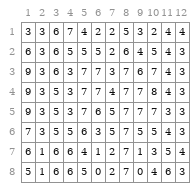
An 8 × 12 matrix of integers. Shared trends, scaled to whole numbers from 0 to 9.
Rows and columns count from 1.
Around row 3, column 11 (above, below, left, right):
4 4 7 3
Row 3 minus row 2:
3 0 0 -2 2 2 1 1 2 2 0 0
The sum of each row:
45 54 65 67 65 58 46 45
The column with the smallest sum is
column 2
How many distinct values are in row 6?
5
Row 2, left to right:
6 3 6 5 5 5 2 6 4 5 4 3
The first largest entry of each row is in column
4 1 1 1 1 1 8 8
